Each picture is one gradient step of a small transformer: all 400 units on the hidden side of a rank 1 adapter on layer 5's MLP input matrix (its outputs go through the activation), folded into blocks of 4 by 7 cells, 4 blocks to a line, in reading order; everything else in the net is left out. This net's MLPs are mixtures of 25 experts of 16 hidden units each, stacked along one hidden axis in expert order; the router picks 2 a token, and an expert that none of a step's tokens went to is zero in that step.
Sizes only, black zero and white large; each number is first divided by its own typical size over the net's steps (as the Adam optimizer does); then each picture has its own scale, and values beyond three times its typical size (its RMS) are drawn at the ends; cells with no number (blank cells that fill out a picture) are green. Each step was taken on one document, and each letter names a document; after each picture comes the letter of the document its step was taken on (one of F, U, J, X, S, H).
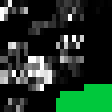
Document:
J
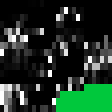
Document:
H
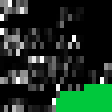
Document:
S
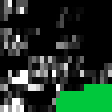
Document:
S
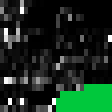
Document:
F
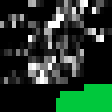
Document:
J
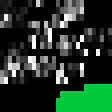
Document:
J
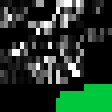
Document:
J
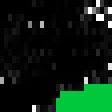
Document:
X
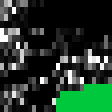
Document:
H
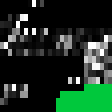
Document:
H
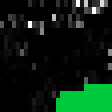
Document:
X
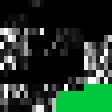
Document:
H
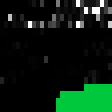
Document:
X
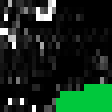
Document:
F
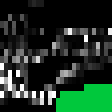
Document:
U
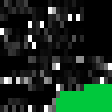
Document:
F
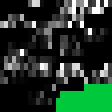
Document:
J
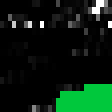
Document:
X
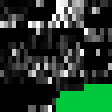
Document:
J
